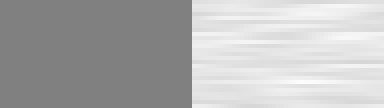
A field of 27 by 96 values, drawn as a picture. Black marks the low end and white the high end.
The table splits into one row of 2 panels. Panel 1,1: middling, flat. Panel 1,2: very high, streaked across, faint in contrast.
